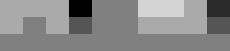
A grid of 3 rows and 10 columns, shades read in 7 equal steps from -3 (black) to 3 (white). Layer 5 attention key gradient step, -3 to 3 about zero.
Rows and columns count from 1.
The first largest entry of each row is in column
7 1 1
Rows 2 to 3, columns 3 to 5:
1 -1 0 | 0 0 0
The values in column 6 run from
0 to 0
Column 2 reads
1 0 0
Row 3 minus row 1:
-1 -1 -1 3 0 0 -2 -2 -1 2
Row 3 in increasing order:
0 0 0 0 0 0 0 0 0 0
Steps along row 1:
same same down up same up same down down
